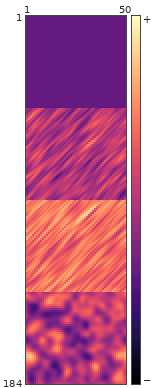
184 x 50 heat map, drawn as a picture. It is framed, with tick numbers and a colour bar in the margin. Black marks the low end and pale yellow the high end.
The table splits into 4 rows of 1 panel. Panel 1,1: low, flat. Panel 2,1: middling, slanting up to the right. Panel 3,1: high, slanting up to the right. Panel 4,1: middling, blotchy, strong in contrast.
